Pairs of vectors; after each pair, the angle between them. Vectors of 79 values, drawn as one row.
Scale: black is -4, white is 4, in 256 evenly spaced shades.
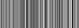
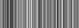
partly opposed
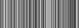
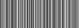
orthogonal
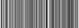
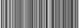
nearly parallel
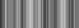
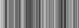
nearly opposite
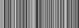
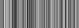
partly opposed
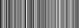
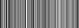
nearly parallel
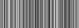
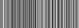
partly aligned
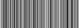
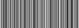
nearly parallel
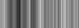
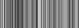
partly aligned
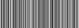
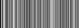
partly opposed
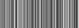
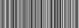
partly aligned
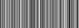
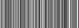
nearly opposite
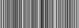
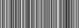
orthogonal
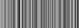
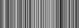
orthogonal
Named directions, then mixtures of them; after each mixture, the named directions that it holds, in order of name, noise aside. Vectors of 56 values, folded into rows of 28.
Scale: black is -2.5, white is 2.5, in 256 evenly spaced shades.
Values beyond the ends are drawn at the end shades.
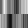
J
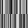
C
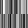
C, J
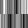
C, J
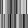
C, J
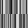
C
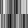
C, J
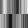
J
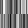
C, J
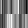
C, J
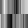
J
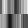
J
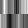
J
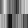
J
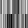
C, J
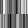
C, J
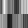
J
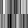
C, J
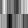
J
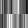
C, J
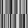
C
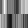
J
